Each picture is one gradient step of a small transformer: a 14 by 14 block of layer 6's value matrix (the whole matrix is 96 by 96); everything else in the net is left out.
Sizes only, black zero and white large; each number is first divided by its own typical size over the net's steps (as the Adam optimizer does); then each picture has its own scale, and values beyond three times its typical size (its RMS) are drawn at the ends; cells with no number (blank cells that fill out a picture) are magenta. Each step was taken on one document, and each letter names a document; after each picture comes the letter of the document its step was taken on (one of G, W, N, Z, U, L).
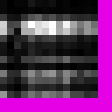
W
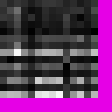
W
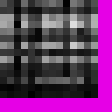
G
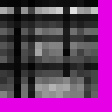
W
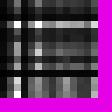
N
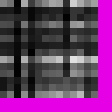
G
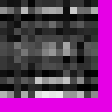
W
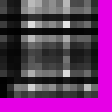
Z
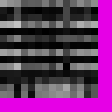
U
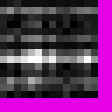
U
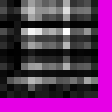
Z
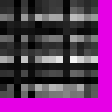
G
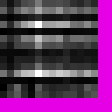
Z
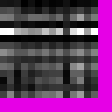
G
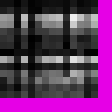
G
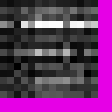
W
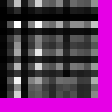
N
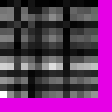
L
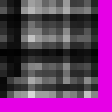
Z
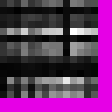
G
